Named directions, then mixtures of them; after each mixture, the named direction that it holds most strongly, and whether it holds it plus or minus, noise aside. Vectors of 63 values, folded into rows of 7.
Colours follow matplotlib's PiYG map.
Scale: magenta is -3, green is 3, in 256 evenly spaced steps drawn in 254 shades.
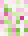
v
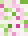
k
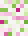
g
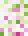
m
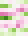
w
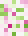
k, minus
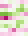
w, minus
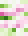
w, plus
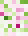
k, plus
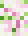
v, minus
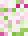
m, minus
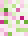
g, plus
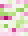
w, minus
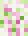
v, minus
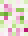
v, minus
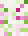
g, plus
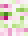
w, minus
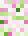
g, minus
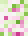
m, plus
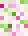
k, plus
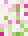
m, minus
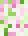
k, plus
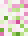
m, minus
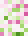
m, minus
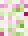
m, minus
